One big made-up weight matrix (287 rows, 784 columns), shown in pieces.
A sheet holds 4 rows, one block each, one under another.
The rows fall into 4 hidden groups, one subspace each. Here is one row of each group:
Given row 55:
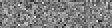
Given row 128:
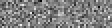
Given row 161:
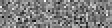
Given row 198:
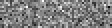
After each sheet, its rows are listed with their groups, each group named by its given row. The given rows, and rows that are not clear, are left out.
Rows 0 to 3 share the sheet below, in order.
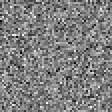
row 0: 55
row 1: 198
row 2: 198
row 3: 198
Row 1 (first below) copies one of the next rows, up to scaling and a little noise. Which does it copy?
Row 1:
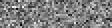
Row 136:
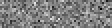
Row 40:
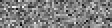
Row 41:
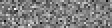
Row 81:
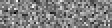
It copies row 40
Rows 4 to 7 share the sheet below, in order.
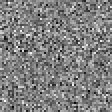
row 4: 128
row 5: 55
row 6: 161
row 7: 198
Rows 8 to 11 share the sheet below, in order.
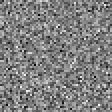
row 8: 128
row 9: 55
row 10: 128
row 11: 55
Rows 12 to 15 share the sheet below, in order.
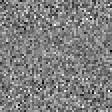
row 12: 128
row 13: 128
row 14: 161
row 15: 128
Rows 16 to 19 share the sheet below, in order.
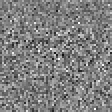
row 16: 161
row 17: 198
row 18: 161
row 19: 161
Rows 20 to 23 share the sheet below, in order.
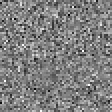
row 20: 128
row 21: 128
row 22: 198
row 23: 161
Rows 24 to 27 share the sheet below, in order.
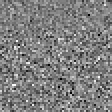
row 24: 198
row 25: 128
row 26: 55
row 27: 161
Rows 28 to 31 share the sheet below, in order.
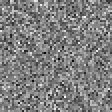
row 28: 198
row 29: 55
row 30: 161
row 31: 128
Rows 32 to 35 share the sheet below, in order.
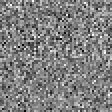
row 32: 198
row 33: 128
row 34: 55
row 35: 128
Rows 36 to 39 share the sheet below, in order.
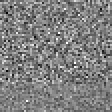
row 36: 55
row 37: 128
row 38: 128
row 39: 128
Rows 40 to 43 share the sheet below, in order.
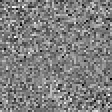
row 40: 198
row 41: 198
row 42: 128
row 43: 198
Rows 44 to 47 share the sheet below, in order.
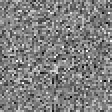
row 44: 128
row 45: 161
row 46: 128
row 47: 128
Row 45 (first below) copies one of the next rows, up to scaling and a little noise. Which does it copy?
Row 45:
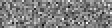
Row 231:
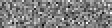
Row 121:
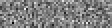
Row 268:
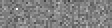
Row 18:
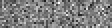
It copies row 231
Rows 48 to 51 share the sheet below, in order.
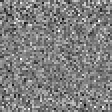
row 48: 55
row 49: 161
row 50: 55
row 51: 198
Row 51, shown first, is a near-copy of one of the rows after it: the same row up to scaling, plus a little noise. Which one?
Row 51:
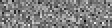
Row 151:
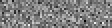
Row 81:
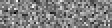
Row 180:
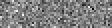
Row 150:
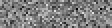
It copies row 151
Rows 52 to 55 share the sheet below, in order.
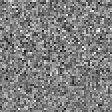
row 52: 198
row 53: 55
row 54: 128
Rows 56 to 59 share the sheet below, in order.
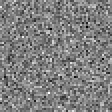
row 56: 161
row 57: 161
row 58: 198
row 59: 55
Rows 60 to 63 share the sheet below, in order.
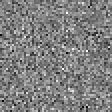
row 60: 198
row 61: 161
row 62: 128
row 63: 161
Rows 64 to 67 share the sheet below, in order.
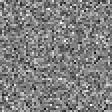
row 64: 55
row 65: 161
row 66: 55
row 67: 198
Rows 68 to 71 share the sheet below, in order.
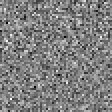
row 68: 128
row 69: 55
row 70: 198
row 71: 198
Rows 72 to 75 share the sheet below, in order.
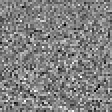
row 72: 128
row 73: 55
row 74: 128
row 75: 55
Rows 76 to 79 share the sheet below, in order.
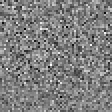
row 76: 198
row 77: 128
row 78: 128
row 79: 198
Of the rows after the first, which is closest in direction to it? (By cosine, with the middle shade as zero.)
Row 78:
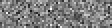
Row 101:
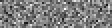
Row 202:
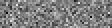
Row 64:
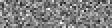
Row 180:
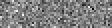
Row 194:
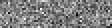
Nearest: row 194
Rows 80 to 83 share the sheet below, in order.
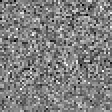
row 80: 161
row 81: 198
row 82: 128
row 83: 128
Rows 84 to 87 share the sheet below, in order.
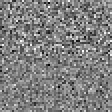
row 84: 161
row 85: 161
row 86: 55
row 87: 161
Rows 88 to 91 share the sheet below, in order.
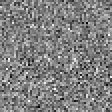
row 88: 161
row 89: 161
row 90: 128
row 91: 198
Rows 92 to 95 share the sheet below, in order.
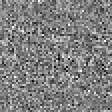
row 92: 198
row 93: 198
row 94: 161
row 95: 198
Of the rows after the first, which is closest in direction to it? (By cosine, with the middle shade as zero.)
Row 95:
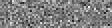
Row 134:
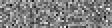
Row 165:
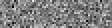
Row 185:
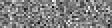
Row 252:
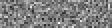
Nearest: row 185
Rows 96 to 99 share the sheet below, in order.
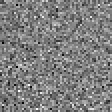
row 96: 128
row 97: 198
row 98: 198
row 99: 198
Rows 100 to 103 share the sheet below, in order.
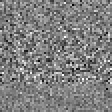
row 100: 55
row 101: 55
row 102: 161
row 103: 128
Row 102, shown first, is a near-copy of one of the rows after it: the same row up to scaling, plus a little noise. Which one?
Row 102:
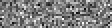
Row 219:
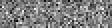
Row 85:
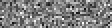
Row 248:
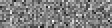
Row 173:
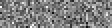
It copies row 85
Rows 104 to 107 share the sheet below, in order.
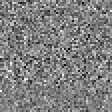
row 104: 198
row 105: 198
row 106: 55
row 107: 161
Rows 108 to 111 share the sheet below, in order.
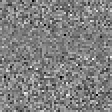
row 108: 198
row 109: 198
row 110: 198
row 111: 198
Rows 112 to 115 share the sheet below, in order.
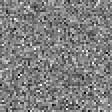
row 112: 55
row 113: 161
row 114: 128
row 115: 161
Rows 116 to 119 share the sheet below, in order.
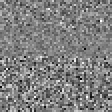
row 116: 55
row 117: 55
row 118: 128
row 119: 198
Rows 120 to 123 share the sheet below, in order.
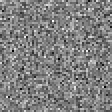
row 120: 161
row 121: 161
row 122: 161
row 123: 128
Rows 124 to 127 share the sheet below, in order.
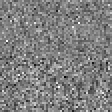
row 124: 161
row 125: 128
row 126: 128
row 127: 161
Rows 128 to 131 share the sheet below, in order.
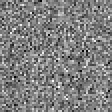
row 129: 161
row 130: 161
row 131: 161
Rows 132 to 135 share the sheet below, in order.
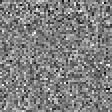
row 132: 128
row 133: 198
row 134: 198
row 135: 128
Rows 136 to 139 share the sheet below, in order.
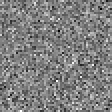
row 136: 198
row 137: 161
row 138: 128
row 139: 198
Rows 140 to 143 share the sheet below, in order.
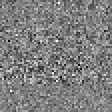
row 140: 161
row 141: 128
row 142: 198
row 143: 161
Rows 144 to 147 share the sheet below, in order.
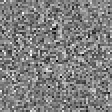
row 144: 128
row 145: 198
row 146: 198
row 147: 161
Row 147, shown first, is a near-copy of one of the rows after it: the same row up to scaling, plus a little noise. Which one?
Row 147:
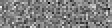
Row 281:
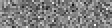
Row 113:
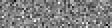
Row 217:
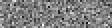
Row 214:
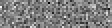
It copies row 214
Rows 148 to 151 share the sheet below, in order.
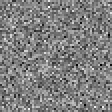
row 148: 161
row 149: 55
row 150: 198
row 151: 198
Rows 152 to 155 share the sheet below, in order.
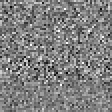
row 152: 55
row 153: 161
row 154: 128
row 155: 161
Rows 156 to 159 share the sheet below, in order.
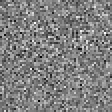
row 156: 161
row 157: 128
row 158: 128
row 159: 55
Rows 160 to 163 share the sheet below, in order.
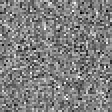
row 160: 128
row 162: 128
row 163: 161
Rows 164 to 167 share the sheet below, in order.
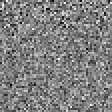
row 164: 55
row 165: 198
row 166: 161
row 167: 198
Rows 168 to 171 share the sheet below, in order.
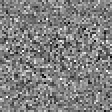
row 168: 55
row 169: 128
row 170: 55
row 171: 128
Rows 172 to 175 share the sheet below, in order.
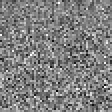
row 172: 161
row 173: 161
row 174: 128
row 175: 128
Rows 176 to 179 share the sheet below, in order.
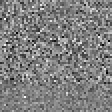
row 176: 198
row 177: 128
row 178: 198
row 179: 161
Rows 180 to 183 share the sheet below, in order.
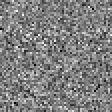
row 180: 198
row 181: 55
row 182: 128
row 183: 55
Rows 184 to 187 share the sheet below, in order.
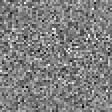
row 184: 198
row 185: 198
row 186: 55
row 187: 128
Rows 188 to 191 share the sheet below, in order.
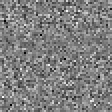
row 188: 198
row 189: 55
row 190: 55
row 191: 198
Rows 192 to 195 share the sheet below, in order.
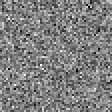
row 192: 198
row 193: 55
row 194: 128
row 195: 161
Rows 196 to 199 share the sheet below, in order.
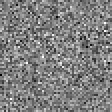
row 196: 128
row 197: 128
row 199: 55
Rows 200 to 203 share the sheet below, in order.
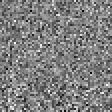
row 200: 198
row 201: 198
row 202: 128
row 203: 198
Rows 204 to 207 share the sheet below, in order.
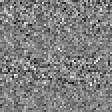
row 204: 55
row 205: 55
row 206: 55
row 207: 55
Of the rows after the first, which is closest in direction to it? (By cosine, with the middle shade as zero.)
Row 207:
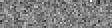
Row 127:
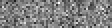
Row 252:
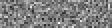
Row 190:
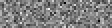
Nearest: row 190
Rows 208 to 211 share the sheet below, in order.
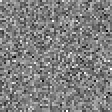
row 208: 161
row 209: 55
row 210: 161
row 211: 198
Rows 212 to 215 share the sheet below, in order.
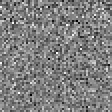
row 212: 161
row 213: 128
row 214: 161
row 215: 161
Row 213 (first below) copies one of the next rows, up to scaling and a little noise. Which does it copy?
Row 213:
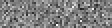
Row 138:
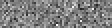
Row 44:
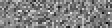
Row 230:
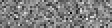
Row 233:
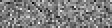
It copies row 138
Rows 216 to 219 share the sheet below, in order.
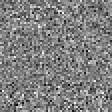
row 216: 128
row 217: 161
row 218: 161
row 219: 161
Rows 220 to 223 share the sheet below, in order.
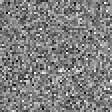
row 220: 128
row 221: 161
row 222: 128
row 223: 161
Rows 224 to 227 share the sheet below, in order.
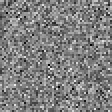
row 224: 128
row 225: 198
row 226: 128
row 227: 161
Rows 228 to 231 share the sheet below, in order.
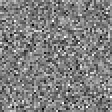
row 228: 161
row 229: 55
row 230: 128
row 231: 161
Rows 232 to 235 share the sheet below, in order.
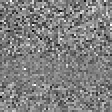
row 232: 128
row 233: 128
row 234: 161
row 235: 198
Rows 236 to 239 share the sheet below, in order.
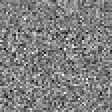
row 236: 128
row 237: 198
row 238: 161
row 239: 55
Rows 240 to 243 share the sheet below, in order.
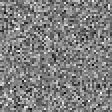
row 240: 55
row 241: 128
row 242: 198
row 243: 55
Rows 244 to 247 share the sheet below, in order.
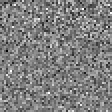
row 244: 161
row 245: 128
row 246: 198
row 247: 55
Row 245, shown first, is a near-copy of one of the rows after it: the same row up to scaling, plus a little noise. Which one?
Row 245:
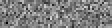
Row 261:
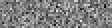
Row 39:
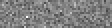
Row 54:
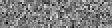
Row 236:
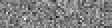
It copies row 54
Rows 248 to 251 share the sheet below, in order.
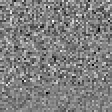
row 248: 161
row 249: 55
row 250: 198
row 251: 55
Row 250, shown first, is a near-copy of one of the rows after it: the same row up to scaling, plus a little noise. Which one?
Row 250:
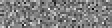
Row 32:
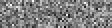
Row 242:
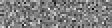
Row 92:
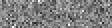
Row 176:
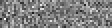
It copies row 242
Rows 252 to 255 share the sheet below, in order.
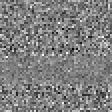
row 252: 55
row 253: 161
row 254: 128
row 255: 161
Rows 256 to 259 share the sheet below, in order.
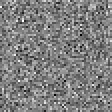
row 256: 161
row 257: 161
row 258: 55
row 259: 55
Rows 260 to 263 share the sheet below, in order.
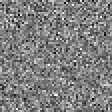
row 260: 55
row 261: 128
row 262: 55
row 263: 198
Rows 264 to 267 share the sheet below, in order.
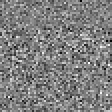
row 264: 55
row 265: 161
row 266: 198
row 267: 128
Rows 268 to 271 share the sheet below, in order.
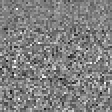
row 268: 161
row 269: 128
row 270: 55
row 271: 55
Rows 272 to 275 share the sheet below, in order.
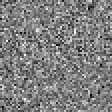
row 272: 161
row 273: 128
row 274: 55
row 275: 198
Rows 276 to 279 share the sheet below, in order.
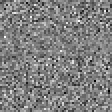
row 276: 128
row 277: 55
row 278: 161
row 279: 55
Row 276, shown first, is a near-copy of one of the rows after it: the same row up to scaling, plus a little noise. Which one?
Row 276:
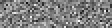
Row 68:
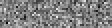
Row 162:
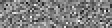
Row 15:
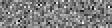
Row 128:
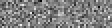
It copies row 162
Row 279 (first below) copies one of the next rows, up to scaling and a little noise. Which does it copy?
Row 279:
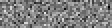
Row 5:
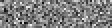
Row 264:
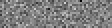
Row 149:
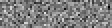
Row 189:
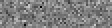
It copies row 149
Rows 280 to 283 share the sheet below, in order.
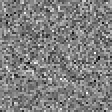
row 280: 128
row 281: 161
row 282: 55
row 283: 128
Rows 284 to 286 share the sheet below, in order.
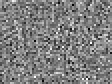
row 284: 161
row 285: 198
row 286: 161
